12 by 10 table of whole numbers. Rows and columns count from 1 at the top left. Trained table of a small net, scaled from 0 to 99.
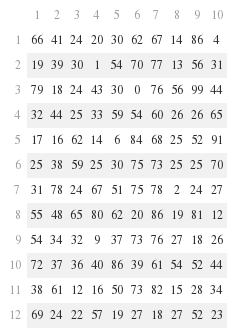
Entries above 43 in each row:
4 4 5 5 5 4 5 7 3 6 4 3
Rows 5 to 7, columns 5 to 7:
6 84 68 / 30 75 73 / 51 75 78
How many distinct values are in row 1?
10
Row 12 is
69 24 22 57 19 27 18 27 52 23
